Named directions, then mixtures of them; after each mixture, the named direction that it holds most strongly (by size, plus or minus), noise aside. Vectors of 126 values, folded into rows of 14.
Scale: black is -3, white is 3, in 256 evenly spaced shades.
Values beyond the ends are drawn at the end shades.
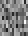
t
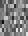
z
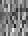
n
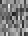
n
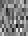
z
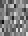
z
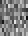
z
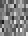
z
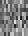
n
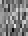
n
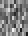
n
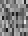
t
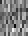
n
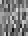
n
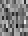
t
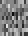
t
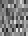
z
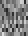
t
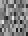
z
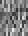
n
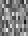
t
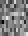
z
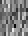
n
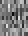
n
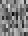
t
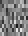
z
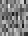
t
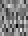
t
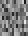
t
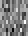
n
